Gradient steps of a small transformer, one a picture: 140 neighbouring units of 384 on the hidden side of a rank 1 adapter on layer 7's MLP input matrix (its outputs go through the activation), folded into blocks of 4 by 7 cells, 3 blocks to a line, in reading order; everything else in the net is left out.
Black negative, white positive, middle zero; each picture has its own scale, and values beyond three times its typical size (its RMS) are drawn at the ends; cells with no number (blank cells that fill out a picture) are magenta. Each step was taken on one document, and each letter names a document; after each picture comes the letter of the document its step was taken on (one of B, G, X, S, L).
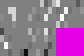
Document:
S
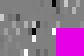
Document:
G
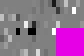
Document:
G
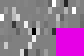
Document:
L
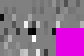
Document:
G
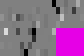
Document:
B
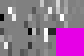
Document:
S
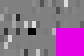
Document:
G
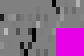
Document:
B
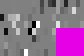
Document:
G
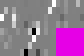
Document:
L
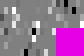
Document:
L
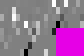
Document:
L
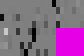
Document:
B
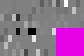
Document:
G
